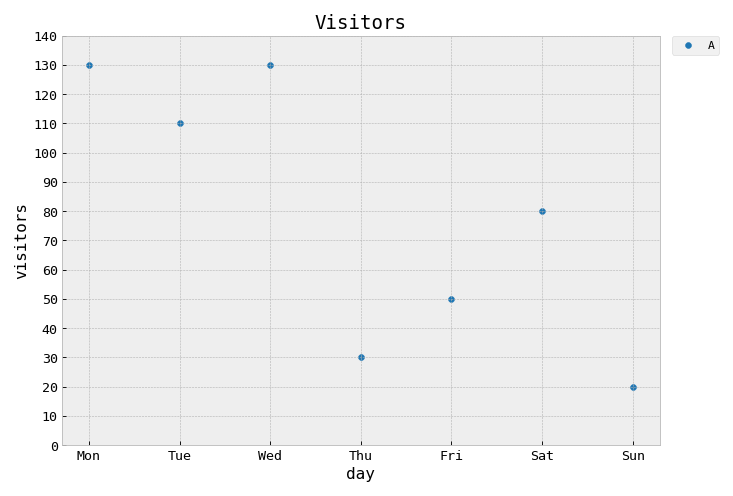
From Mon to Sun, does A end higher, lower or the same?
lower
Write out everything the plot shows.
Title: Visitors
x-axis: day, ticks Mon Tue Wed Thu Fri Sat Sun
y-axis: visitors, ticks 0 10 20 30 40 50 60 70 80 90 100 110 120 130 140
Legend: A
Values:
A: 130 110 130 30 50 80 20
